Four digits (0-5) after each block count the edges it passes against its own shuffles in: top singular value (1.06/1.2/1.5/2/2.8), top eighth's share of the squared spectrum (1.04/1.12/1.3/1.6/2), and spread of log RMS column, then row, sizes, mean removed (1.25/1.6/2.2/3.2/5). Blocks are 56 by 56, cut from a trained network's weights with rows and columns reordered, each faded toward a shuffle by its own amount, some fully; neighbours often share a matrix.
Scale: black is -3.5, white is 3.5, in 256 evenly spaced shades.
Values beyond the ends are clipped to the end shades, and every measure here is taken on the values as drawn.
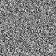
3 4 1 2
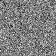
0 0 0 0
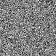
0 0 0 0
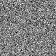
0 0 0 0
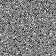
0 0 0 0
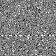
2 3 0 1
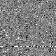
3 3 1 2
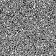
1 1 0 0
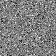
0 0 0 0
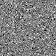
1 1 0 0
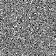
1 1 1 0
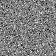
0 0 0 0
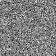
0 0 0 0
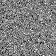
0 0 0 0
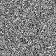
1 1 0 0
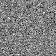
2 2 0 1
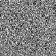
2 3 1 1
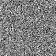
2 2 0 0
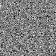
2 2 0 1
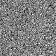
2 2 0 0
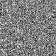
2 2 0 0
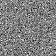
2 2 0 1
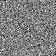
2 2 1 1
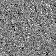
1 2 0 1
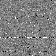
3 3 0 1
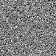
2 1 0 0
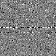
3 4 1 2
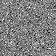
1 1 0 0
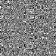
3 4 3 2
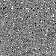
2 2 0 0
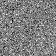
0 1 0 0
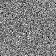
1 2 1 0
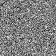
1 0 0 0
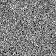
0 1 0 0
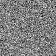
1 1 0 0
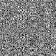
3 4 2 2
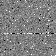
3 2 0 1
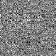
3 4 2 2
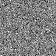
1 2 0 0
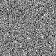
2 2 0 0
